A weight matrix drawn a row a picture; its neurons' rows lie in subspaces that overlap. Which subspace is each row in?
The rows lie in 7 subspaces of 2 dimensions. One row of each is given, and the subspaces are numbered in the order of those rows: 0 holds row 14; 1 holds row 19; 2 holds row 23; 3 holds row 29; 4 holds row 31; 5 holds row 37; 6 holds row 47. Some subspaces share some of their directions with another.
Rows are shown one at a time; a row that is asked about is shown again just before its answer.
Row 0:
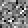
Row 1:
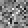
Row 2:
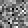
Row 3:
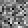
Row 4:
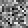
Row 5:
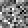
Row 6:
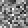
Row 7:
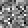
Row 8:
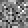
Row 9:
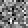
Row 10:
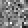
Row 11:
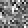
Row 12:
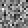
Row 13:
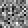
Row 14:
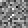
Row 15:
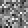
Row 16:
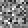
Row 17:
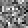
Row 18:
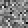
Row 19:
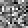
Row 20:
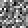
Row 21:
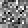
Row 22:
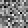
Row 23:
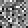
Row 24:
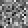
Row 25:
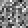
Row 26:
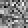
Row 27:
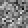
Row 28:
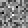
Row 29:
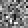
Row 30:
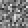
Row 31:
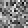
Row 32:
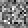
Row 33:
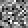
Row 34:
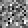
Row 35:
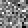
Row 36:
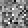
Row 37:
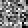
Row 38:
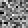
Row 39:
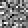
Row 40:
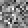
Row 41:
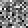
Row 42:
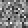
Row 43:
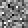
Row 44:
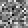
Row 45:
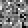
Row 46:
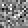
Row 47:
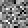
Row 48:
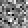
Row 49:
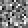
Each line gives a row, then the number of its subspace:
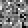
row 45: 5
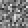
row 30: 3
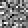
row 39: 0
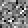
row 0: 1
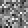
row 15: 4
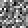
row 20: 2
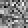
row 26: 4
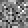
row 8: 6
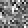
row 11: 4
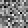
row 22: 4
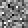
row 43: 0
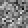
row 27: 1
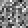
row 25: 2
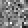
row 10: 5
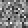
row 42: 5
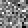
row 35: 5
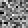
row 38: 0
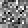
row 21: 1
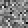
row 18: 4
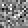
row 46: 3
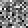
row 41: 2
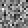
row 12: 3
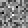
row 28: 0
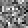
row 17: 1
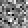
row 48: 5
